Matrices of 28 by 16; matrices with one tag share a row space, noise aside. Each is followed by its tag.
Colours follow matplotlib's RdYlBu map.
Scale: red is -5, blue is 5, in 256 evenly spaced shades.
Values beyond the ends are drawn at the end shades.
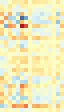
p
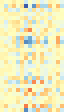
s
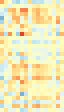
p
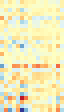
p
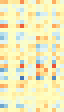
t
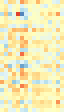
p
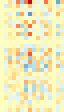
s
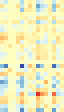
t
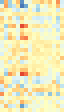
p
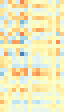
p
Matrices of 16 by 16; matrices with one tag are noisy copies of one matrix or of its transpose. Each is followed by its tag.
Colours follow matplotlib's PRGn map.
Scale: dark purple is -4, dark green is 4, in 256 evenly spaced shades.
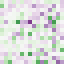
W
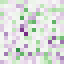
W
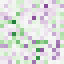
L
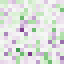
W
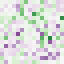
L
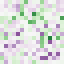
L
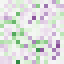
L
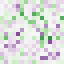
L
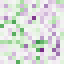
L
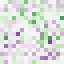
L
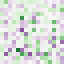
W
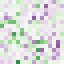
L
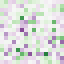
W
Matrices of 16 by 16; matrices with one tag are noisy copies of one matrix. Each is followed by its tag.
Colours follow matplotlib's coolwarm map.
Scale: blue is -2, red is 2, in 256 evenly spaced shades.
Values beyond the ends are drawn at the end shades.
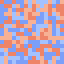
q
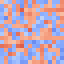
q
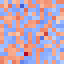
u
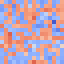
q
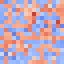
q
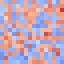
q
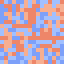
q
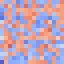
q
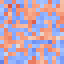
q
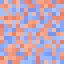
u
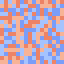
u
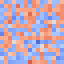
q
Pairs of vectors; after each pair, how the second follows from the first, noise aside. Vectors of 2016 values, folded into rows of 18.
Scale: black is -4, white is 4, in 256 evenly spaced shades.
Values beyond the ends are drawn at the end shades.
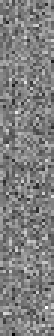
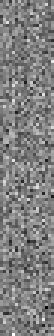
negated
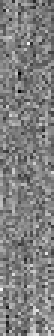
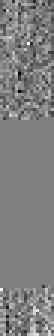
partly zeroed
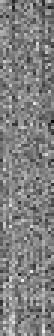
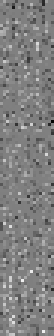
partly zeroed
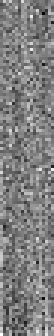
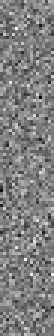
shuffled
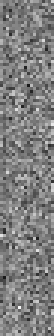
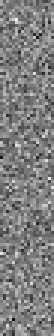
shuffled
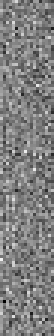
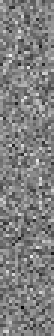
shuffled
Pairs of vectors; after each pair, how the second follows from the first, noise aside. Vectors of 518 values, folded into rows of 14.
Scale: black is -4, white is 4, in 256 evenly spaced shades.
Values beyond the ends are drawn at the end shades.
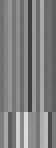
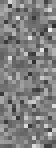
shuffled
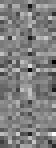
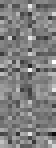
negated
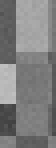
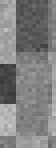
negated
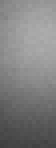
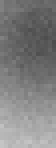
negated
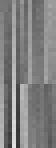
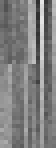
reversed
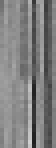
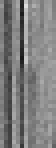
reversed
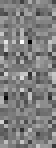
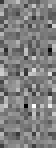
reversed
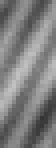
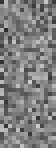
shuffled
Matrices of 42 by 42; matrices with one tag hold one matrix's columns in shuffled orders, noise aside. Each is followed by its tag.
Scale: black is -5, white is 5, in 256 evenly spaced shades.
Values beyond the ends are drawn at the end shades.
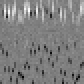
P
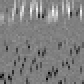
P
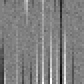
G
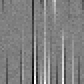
G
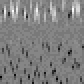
P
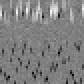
P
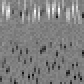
P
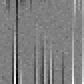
G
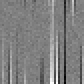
G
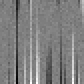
G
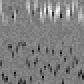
P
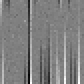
G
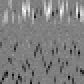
P
